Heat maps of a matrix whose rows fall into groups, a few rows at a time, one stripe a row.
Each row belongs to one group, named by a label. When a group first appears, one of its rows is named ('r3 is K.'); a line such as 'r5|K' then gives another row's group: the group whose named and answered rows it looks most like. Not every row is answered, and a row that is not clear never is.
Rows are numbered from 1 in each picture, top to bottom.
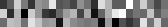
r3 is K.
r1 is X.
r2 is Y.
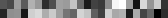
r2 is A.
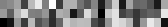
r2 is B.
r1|A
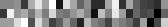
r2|A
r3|B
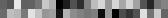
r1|X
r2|K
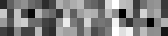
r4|Y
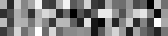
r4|A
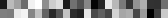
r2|B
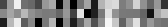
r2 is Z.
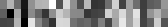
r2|Y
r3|Y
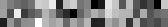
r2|X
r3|A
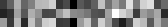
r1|X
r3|X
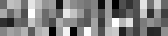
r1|K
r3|Y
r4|B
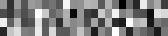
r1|K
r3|K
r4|A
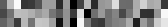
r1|X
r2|Z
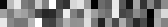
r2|B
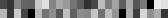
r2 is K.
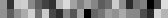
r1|B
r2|Z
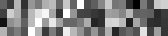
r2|A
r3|A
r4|K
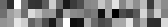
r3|B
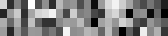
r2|A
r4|K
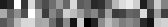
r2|K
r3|Z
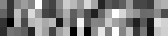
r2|Y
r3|Z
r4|Z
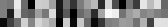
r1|K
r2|X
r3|Z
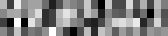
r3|Y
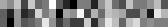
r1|X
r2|Z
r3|X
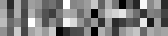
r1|K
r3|K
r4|X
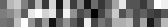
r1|Z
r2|A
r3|B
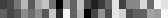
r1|Z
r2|Z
